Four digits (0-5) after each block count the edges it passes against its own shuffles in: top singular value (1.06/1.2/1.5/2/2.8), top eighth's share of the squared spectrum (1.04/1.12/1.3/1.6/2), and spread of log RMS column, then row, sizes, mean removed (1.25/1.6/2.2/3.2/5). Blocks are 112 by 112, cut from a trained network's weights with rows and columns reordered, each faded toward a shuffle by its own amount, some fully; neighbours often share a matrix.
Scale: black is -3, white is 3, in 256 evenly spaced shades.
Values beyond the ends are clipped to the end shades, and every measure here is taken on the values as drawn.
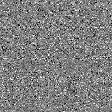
3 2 0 2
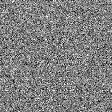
3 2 0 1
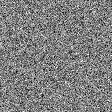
0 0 0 0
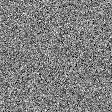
0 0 0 0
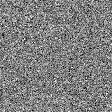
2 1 0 0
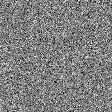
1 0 0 0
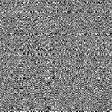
4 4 2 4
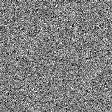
3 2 0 1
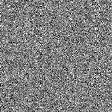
3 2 2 1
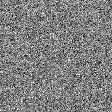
2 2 0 0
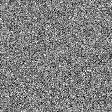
2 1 0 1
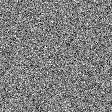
0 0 0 0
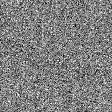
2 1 0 0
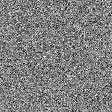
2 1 0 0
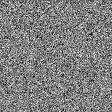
2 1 0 0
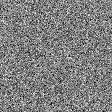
0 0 0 0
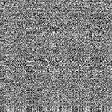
4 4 1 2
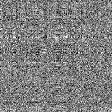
4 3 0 2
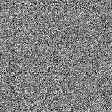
3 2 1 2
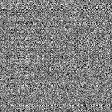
4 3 1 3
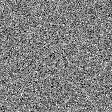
0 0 0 0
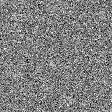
1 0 0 0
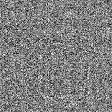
3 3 0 1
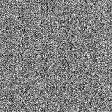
3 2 0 1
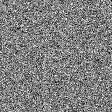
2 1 0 0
